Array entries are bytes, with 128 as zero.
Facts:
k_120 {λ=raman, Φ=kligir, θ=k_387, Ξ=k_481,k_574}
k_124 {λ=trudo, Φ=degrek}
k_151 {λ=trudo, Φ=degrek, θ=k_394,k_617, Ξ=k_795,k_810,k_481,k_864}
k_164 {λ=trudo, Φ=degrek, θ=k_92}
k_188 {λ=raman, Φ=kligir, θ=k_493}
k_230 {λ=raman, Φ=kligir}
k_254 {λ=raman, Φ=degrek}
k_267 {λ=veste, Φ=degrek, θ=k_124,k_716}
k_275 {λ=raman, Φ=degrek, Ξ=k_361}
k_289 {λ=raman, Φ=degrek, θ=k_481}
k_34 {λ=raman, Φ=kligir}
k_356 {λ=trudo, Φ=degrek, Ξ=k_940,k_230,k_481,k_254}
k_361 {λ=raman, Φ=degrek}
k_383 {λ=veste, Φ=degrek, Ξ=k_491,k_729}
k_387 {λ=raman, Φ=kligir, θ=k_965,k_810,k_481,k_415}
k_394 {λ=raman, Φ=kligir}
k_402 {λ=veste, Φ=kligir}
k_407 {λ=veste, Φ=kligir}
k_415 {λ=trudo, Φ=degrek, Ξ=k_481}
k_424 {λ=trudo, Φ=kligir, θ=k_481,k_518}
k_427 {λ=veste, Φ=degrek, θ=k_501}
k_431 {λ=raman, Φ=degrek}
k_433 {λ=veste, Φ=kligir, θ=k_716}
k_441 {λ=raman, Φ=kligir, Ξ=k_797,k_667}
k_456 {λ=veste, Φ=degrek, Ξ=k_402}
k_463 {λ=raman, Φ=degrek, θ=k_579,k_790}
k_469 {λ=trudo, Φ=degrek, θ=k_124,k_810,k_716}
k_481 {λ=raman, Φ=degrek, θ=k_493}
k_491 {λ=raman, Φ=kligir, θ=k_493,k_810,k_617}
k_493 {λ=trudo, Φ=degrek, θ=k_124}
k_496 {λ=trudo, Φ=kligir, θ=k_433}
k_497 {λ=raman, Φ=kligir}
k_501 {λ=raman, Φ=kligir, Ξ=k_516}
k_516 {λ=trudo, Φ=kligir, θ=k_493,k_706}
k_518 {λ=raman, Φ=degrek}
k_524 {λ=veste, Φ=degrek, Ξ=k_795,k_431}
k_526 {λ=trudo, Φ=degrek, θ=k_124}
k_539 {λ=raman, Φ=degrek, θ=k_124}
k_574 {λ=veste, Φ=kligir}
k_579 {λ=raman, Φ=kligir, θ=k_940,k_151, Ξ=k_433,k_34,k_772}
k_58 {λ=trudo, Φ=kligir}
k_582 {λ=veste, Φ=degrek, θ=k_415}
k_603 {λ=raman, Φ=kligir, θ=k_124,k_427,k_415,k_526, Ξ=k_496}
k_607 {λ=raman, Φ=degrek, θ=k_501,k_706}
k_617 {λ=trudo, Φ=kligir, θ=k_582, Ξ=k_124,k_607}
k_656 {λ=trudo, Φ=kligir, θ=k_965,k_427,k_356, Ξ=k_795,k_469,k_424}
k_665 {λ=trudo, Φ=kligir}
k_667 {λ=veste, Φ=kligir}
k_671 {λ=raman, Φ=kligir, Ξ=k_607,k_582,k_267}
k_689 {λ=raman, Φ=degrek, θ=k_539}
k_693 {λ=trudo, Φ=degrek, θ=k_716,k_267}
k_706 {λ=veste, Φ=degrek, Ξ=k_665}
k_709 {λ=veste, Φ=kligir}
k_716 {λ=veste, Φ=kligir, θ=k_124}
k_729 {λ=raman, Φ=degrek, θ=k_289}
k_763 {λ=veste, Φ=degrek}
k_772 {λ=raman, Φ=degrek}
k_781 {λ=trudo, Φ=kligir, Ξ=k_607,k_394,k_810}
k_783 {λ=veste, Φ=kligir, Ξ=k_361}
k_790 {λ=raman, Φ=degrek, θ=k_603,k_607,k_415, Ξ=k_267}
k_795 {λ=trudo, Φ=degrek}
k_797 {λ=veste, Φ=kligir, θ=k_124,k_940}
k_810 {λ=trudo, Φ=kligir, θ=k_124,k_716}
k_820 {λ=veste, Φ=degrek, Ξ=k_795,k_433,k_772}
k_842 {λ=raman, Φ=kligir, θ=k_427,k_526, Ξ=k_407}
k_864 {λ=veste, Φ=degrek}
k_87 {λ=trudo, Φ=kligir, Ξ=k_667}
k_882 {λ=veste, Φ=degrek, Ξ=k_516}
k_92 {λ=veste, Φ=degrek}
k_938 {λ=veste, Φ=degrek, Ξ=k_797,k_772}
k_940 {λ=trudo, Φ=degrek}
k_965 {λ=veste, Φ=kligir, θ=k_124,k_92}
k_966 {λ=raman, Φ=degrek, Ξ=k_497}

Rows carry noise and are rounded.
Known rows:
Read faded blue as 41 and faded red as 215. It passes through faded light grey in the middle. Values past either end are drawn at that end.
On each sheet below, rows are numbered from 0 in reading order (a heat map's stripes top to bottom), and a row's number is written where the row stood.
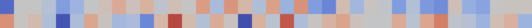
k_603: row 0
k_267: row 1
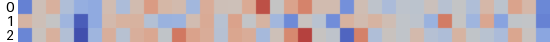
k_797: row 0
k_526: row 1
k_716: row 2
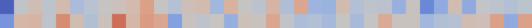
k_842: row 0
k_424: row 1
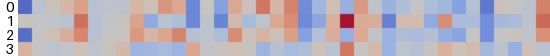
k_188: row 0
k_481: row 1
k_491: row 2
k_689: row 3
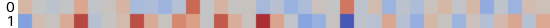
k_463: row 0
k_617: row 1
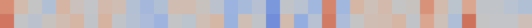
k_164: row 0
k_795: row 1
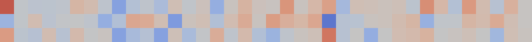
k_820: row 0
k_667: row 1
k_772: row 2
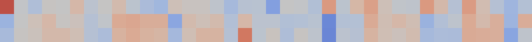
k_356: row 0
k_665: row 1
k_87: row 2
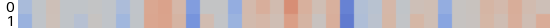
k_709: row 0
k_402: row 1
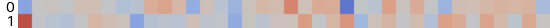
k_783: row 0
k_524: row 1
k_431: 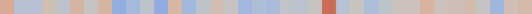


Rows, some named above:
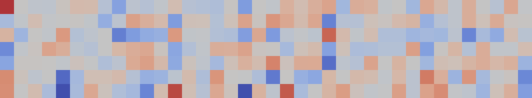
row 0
k_383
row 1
k_667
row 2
k_607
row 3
k_394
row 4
k_783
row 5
k_124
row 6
k_267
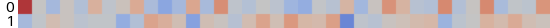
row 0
k_415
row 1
k_667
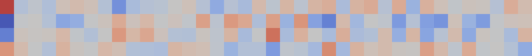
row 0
k_706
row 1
k_603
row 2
k_120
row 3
k_164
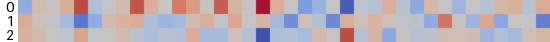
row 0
k_617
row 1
k_526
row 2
k_729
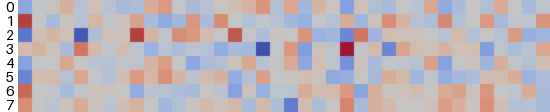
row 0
k_441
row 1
k_415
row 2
k_810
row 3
k_289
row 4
k_671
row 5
k_656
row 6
k_92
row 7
k_940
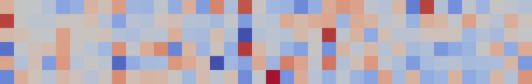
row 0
k_493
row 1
k_383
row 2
k_729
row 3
k_516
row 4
k_427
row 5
k_387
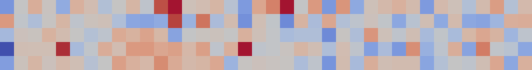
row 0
k_433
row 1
k_790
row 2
k_781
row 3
k_579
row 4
k_496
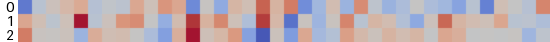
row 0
k_188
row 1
k_151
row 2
k_693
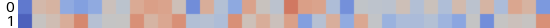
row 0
k_965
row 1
k_491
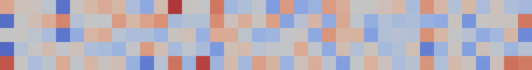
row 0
k_469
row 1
k_491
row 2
k_539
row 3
k_501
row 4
k_582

